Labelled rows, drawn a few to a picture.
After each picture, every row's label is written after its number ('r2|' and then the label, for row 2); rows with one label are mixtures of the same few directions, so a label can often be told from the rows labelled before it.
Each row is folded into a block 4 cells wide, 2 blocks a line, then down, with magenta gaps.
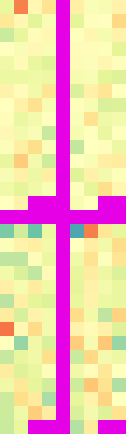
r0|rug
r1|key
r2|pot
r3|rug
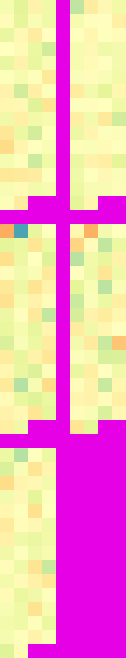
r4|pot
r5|rug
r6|rug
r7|rug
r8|rug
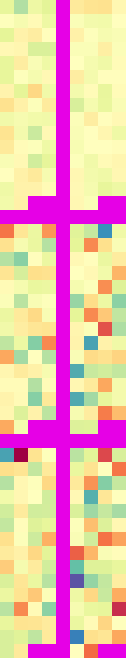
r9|pot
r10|pot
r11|rug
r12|pot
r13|rug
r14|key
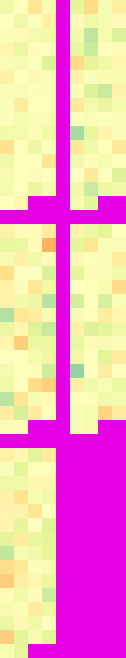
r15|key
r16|pot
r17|key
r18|key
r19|key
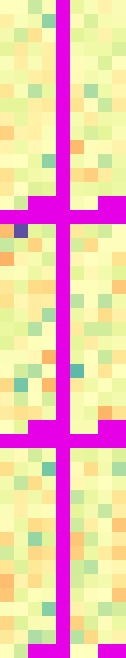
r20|key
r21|pot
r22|rug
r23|key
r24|key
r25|key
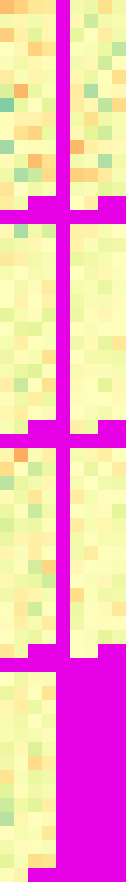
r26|pot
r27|pot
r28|rug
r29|rug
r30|rug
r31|key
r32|key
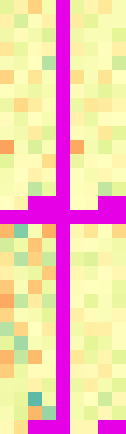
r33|key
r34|key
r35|rug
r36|rug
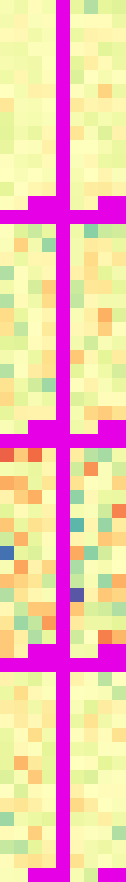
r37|key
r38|pot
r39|key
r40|pot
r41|pot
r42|key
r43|pot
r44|key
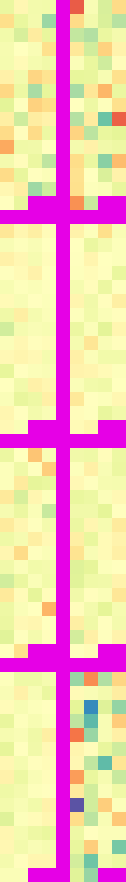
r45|key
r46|rug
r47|pot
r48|pot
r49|key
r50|key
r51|key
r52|pot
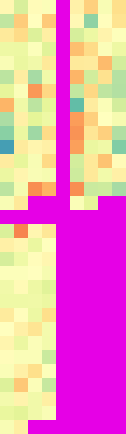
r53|key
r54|key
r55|rug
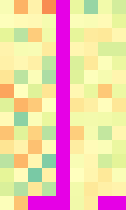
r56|rug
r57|pot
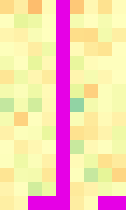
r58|pot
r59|pot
